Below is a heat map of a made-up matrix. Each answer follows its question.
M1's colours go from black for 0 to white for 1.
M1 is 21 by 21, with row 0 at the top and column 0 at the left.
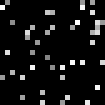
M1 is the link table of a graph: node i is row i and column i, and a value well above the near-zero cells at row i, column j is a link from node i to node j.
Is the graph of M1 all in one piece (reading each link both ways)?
no
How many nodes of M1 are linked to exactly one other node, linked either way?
1
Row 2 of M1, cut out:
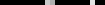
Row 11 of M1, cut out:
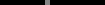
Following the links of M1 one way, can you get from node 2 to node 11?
no
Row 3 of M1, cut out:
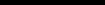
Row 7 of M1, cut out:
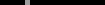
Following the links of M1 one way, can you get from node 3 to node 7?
no
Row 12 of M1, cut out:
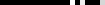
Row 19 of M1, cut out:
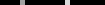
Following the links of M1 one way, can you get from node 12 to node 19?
yes
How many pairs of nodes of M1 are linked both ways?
6
